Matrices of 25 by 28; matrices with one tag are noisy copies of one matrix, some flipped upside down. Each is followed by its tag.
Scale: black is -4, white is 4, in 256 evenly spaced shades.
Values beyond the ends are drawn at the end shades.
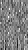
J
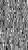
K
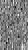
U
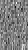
U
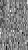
K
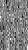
K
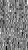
K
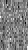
K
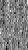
K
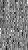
K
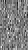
J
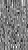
U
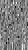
U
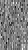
U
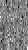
K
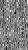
K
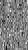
K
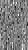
U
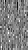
J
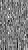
J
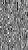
J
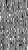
K
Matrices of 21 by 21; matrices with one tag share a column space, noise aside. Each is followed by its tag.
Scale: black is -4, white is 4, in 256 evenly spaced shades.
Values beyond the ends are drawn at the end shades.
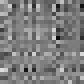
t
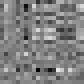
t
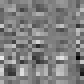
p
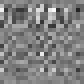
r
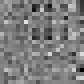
t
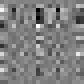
r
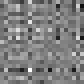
t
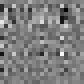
r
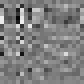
r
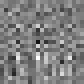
p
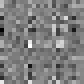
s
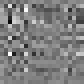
r
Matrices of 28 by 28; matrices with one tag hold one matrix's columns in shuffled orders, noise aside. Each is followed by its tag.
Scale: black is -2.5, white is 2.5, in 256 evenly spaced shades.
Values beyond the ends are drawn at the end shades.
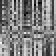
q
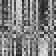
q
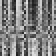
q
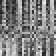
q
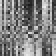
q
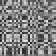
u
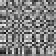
u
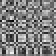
u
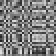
u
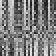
q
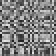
u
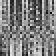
q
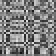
u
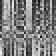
q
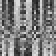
q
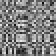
u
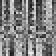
q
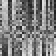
q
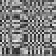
u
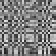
u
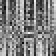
q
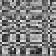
u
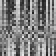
q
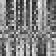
q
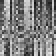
q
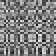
u
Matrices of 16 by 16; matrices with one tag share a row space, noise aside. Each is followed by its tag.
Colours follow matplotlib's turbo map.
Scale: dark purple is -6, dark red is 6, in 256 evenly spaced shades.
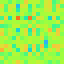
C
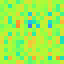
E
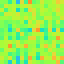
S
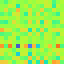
C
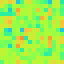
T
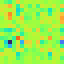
T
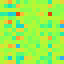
T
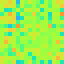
T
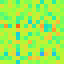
C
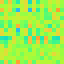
C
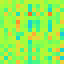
E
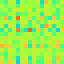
C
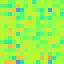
T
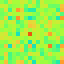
E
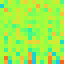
E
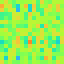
C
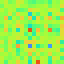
E
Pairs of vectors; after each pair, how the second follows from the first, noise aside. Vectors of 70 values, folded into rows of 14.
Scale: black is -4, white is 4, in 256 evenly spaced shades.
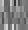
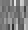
reversed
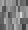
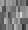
copied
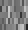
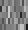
copied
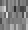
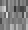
copied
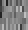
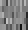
reversed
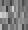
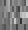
reversed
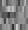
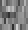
copied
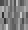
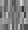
reversed
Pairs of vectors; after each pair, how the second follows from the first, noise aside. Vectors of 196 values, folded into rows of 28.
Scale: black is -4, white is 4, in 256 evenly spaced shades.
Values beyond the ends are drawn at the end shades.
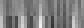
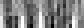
scaled up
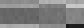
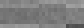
shrunk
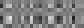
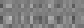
shrunk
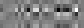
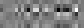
copied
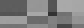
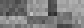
copied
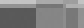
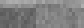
shrunk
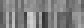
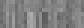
shrunk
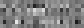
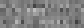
shrunk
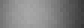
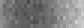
negated
